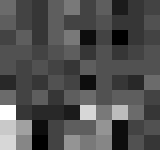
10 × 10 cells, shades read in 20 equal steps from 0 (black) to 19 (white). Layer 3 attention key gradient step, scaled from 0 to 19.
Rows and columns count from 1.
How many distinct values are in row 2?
4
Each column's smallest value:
3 4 0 3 2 1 5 0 3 4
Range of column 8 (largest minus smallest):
14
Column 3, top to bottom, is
4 4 4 5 6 4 7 3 1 0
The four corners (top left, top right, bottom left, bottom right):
8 5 16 4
